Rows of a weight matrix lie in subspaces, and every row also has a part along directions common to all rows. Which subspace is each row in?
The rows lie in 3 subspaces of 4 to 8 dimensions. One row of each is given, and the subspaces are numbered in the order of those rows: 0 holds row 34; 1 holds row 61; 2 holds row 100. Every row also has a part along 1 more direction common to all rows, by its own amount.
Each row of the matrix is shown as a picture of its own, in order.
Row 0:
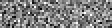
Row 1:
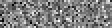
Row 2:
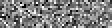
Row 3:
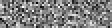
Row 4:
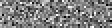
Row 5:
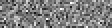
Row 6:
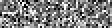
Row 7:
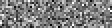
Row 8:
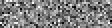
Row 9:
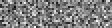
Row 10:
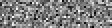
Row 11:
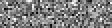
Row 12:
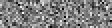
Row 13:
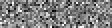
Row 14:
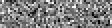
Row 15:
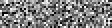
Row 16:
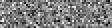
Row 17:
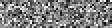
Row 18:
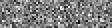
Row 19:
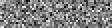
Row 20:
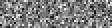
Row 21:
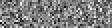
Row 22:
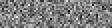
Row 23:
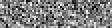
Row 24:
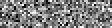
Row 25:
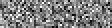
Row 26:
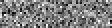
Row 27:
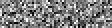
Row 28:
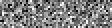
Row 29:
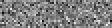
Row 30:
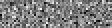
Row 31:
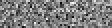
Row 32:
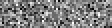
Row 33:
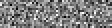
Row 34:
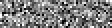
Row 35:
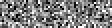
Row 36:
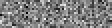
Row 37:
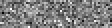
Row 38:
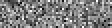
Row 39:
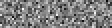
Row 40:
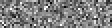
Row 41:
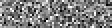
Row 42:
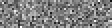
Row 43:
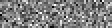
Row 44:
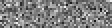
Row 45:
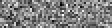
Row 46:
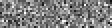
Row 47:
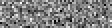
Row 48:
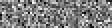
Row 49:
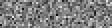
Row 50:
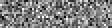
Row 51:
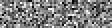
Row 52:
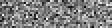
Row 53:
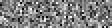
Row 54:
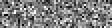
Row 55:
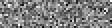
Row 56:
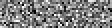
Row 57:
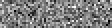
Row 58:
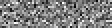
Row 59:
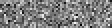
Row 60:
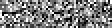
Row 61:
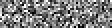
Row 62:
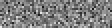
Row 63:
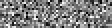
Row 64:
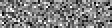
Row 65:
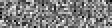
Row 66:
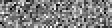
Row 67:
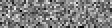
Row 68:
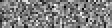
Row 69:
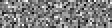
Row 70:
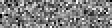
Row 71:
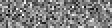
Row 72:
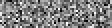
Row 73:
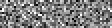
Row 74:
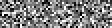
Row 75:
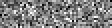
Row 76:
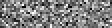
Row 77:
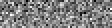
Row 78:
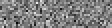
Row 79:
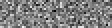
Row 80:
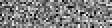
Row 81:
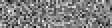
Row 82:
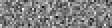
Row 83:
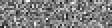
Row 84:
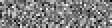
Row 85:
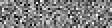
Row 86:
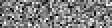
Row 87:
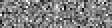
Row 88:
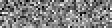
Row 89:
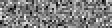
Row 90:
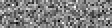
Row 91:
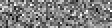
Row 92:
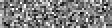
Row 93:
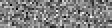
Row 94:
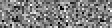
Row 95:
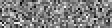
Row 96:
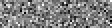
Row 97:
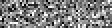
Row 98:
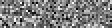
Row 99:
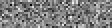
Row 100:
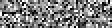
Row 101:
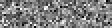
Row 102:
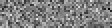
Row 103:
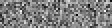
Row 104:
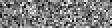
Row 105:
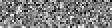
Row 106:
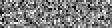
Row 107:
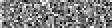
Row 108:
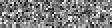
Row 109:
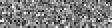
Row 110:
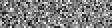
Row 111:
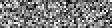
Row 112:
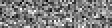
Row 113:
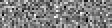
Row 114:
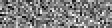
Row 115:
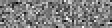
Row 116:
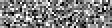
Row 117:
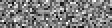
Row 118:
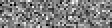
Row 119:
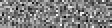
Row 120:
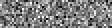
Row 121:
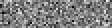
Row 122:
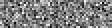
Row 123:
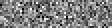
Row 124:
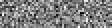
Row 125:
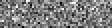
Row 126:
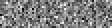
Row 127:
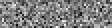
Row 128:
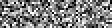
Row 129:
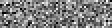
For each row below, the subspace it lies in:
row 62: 1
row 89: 0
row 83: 1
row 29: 0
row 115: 0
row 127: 0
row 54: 0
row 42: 0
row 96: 0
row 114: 1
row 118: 1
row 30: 0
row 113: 2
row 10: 2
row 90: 0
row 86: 2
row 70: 0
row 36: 2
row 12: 2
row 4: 2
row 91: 1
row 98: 1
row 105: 1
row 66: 0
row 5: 1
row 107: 2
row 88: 1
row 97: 0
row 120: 2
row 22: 1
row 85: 1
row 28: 1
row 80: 2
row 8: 0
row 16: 0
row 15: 0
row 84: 0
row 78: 1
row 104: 0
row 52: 2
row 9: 0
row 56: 1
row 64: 0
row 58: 0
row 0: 0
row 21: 0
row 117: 1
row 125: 1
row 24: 1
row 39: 2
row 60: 2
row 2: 1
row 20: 2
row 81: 0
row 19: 1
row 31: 1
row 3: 1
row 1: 0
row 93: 2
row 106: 0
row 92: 2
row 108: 1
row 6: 2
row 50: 2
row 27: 0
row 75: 0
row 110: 0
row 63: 2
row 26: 0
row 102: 1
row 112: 0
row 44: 0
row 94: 1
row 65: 0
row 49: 2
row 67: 1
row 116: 2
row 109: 0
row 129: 0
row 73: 1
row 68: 2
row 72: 0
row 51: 1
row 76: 1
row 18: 1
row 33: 2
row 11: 1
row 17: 0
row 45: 1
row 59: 0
